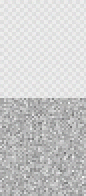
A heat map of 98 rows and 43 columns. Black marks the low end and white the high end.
It is made of 2 by 1 panels. Panel 1,1: very high, checkered, faint in contrast. Panel 2,1: high, fine-grained.
